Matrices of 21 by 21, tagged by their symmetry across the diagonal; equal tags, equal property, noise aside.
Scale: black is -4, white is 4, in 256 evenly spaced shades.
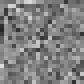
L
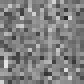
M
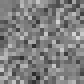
L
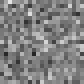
M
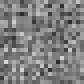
L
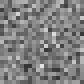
M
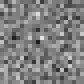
L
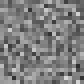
L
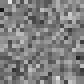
L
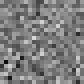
M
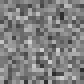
M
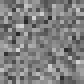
L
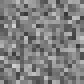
L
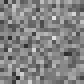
M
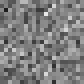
M
